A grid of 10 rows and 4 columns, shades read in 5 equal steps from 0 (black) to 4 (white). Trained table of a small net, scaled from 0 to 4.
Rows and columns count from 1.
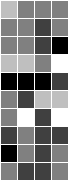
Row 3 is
2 2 1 0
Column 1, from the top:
3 2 2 3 0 2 2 1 0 2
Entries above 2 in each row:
1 0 0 3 0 2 2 0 0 0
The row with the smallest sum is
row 5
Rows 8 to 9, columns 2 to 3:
2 1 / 2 1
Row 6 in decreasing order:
3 3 2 1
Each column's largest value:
3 4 3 4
